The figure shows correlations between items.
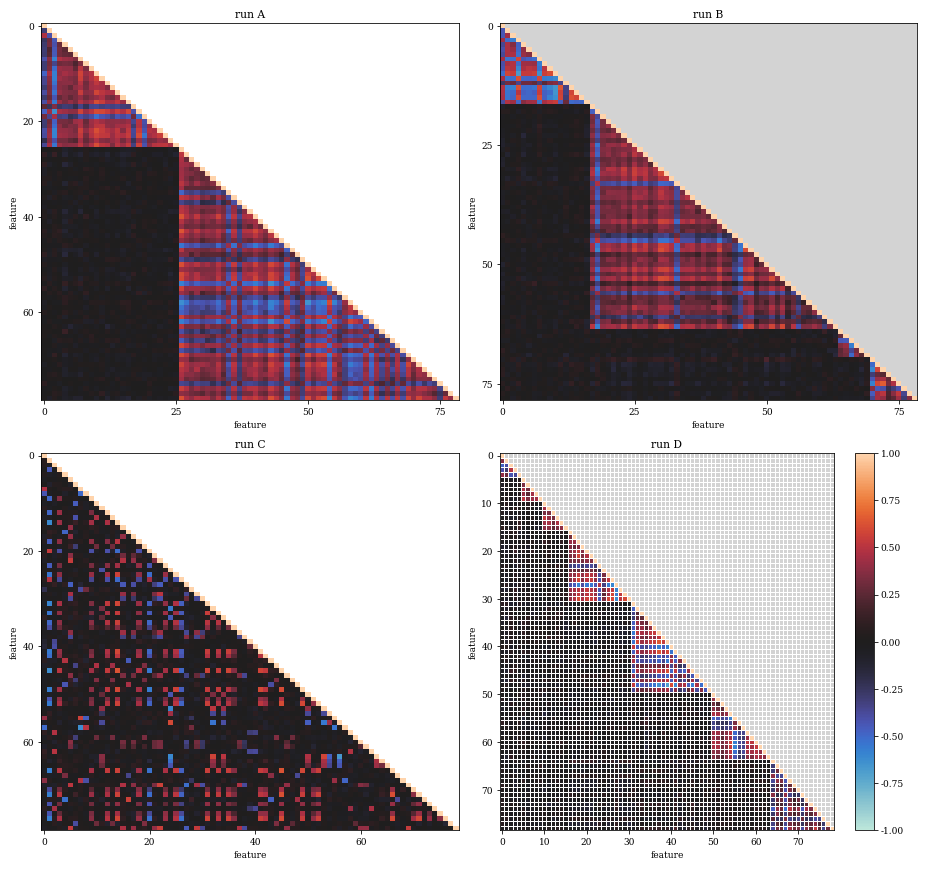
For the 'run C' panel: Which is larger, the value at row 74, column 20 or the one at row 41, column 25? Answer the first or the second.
the second
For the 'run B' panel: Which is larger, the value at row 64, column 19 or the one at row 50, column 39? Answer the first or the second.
the second
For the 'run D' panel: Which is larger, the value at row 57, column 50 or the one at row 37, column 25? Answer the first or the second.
the second
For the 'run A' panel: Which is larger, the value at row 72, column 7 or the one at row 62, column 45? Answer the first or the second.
the first
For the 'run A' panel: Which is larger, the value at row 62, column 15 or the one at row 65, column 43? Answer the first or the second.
the second
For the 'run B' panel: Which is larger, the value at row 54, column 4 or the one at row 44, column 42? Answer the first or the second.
the first
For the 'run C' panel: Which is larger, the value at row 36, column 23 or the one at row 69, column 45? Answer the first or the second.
the first
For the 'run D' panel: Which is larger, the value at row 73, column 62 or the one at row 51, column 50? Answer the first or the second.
the second
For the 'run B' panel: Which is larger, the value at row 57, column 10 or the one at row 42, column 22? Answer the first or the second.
the second
